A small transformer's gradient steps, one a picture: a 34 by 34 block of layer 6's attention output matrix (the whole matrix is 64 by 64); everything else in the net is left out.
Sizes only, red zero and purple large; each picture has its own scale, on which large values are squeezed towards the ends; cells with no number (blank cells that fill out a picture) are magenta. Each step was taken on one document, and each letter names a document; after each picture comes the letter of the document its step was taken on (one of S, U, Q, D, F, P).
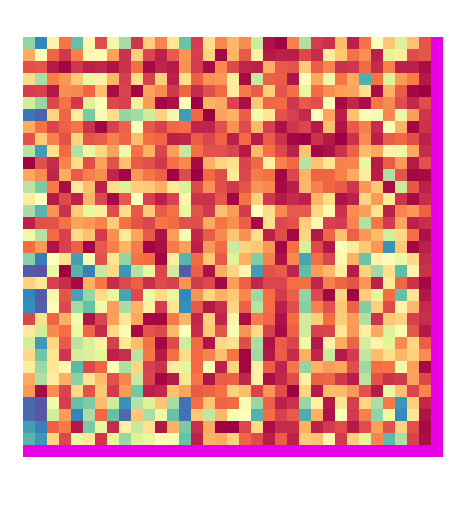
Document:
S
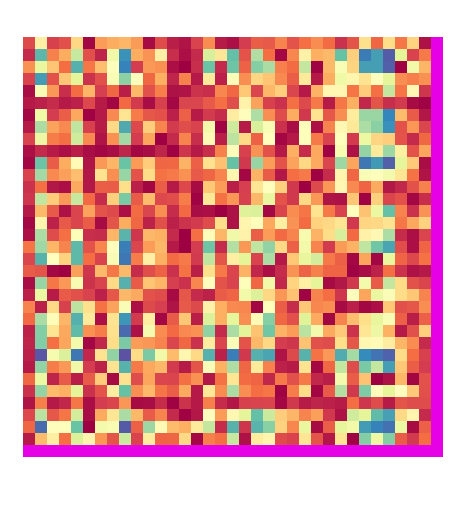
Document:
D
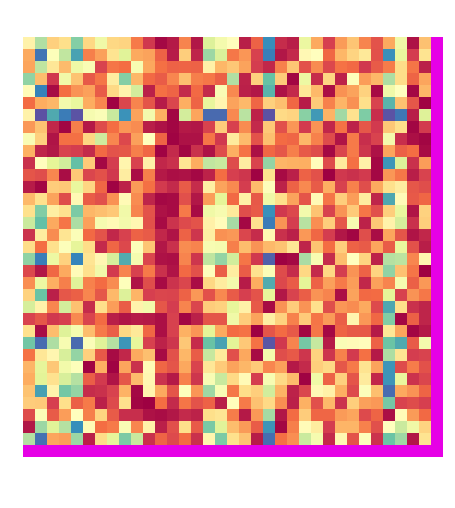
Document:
D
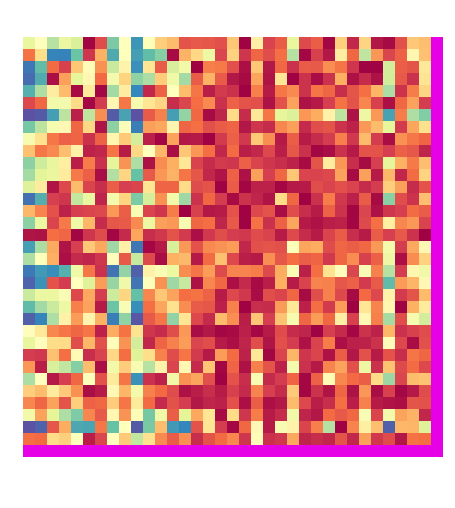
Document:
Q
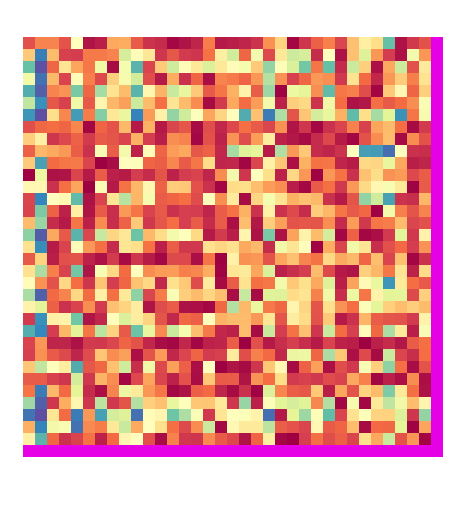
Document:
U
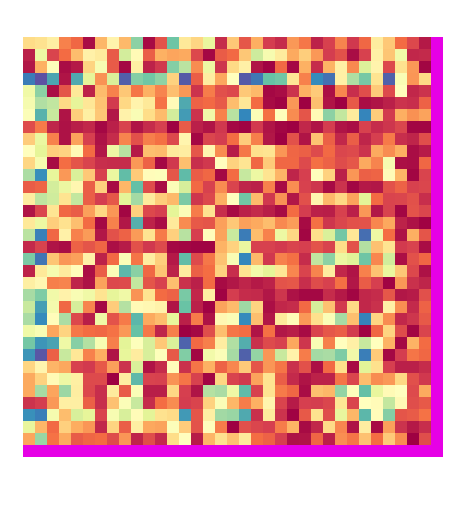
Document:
Q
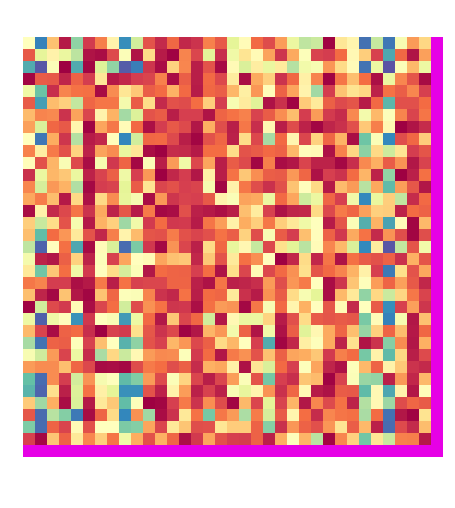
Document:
D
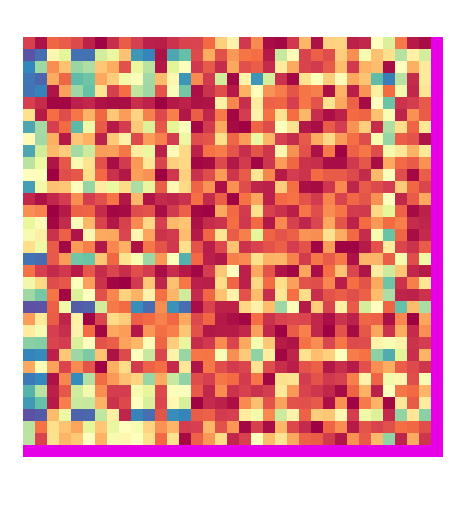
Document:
S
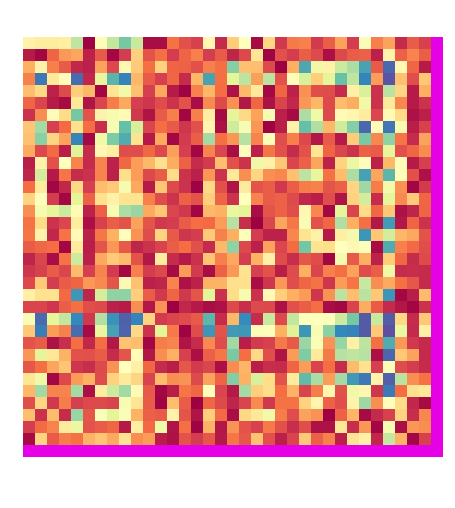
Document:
D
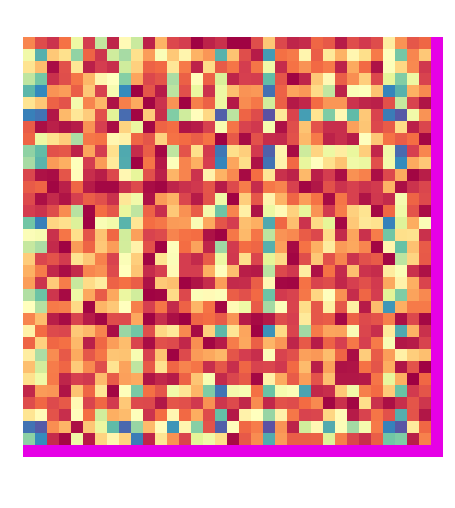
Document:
Q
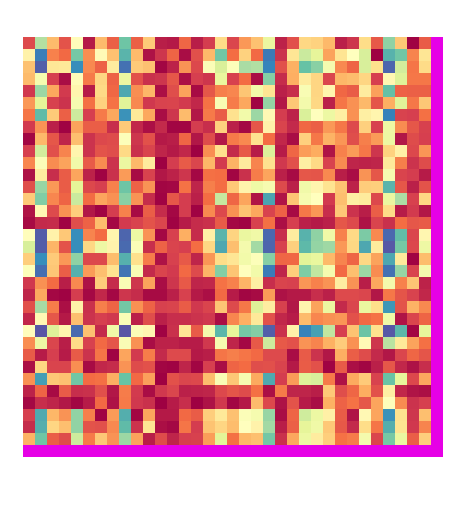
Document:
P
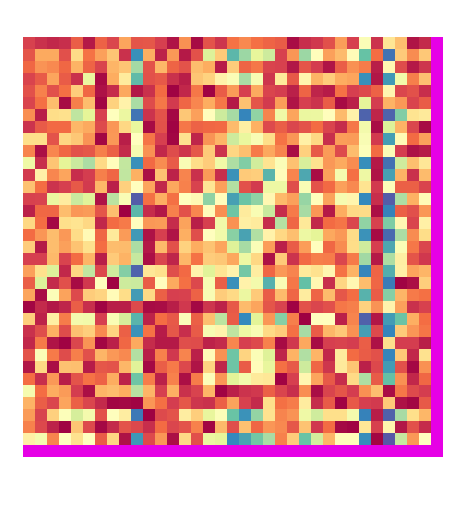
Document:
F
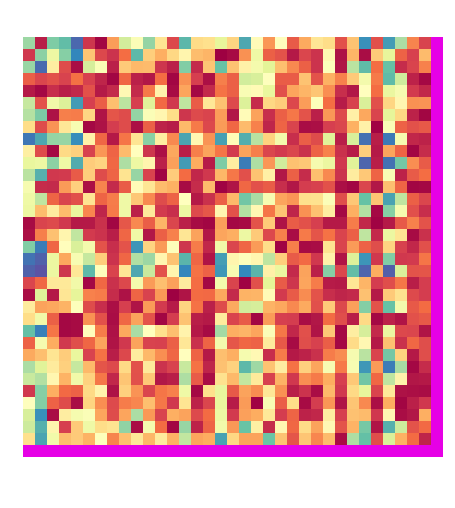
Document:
Q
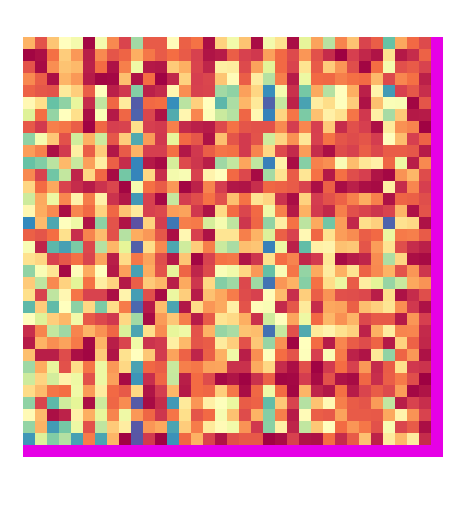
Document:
Q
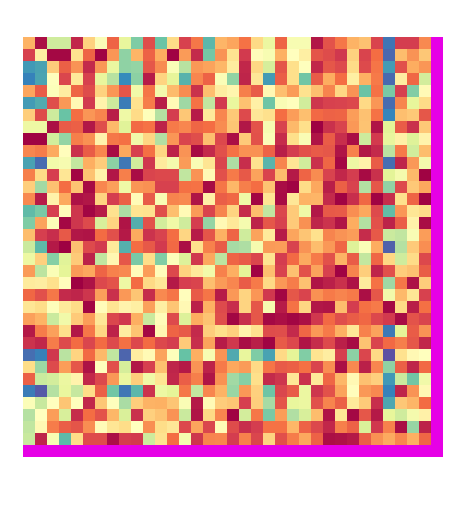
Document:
D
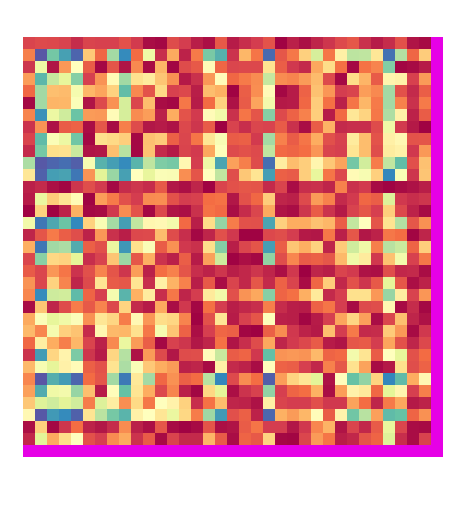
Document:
P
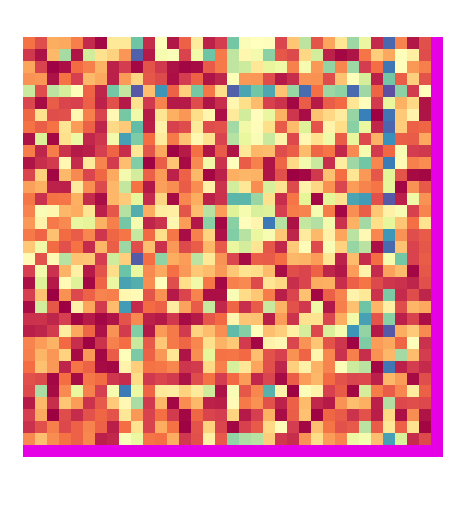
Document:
F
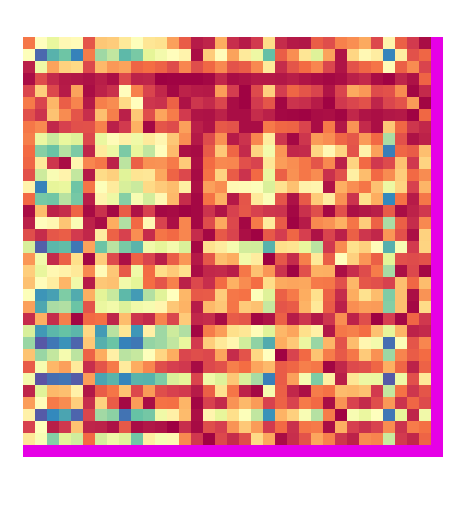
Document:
P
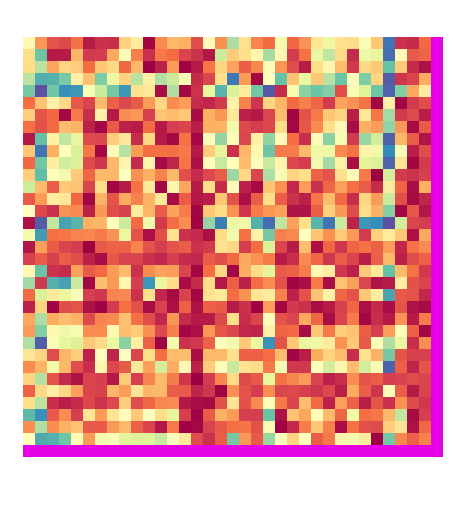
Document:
P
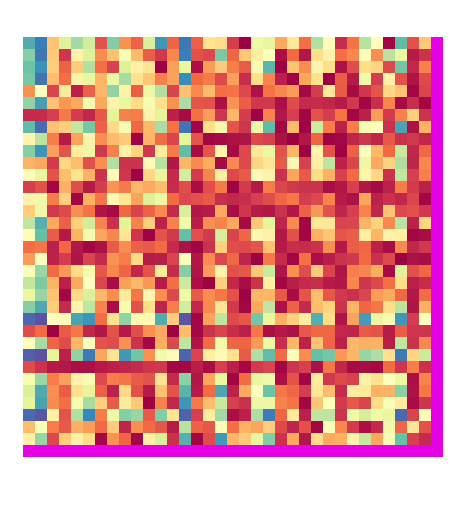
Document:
S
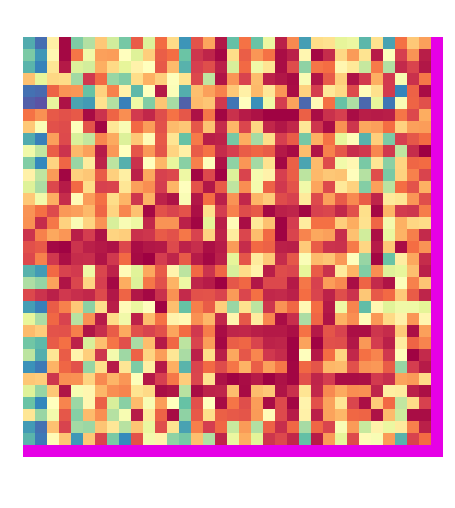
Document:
S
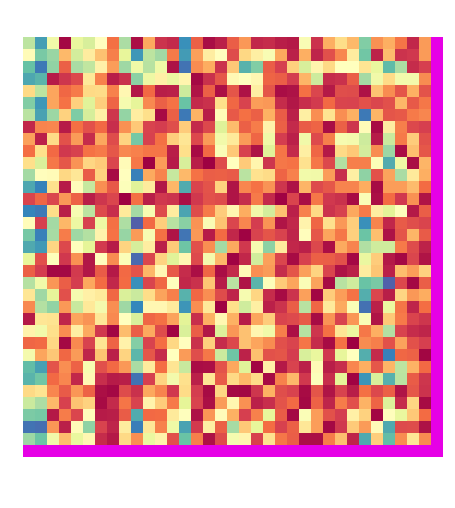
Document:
Q
